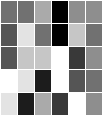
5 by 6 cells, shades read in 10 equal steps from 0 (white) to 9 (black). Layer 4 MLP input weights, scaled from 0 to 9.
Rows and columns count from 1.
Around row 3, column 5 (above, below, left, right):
2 6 0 4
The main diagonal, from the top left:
5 1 2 0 0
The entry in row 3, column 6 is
4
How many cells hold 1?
3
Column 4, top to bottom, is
9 9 0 0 7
